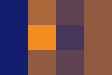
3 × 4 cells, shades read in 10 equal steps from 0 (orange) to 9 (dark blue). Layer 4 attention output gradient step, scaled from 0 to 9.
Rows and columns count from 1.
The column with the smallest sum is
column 2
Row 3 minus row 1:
0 1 0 0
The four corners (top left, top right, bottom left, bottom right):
9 4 9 4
